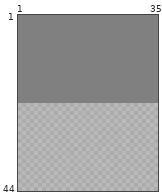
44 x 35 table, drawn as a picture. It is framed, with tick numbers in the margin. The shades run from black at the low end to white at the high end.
The table splits into 2 rows of 1 panel. Panel 1,1: middling, flat. Panel 2,1: high, checkered, faint in contrast.
